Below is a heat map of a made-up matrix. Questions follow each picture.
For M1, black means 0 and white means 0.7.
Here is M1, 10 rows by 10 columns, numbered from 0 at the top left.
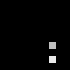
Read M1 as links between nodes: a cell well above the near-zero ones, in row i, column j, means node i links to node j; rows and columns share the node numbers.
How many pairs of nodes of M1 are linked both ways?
0
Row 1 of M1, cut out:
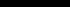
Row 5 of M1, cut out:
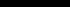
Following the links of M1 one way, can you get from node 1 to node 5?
no
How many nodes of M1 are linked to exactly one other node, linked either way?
2
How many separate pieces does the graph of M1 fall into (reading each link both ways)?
8
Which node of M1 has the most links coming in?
node 7
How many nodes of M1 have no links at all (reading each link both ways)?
7
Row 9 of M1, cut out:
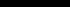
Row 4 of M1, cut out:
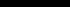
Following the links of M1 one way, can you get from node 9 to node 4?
no
